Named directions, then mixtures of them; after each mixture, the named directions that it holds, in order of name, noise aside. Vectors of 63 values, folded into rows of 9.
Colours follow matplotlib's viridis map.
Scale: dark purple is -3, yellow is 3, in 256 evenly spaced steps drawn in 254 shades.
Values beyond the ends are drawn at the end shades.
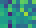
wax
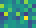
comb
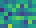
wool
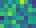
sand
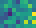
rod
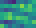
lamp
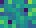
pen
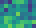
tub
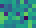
comb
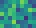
sand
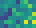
rod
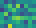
wool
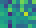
wax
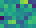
pen, rod, sand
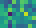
wax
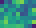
pen, sand, tub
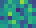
sand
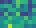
comb, tub, wool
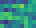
lamp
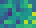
rod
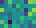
pen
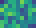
pen, sand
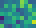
lamp, rod, sand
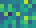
comb, rod, wax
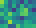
pen, wool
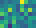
sand, wax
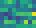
lamp, rod, wool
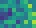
rod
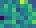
rod, sand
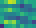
lamp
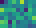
pen, sand, wax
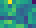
lamp, sand, wax
